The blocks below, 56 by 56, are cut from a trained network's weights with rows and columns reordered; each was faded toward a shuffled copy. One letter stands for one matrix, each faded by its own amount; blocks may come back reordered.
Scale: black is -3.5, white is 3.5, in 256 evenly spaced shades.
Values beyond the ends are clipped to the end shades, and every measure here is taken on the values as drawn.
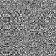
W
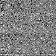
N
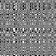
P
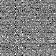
N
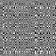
P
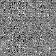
N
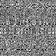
W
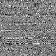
W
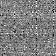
N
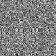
W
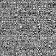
N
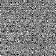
N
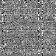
N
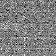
N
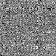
W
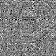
W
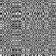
P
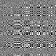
P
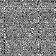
N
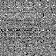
W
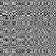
P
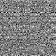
W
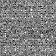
N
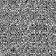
W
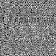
W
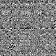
W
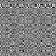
P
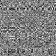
W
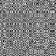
P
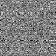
W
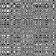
P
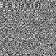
W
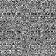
W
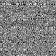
W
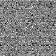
W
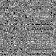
W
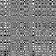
P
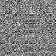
W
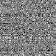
W
